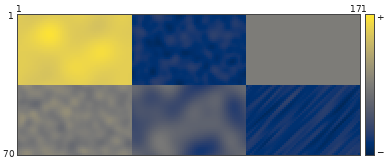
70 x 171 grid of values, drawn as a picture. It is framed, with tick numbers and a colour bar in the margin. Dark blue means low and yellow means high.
The table splits into 2 rows of 3 panels. Panel 1,1: very high, smooth, faint in contrast. Panel 1,2: very low, blotchy, faint in contrast. Panel 1,3: middling, flat. Panel 2,1: middling, blotchy, faint in contrast. Panel 2,2: low, smooth. Panel 2,3: very low, slanting up to the right, faint in contrast.
